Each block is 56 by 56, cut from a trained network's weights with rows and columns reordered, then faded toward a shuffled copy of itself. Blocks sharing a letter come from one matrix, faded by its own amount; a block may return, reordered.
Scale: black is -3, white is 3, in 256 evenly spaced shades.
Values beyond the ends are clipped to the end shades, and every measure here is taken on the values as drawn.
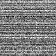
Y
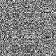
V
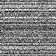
Y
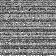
Y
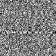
V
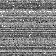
Y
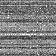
Y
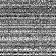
Y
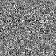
V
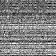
Y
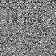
V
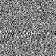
V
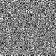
V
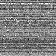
Y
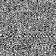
V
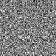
V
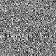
V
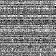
Y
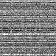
Y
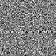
V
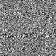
V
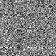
V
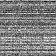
Y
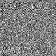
V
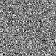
V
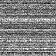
Y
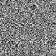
V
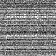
Y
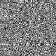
V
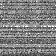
Y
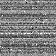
Y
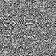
V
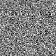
V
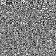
V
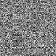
V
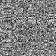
V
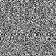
V
